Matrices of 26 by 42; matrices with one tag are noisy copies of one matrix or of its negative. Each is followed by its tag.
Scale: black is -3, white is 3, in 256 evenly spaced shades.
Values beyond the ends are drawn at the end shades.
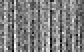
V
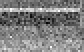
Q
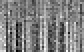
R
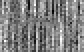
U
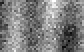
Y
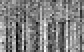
R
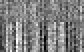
R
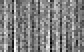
V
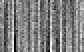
V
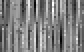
U
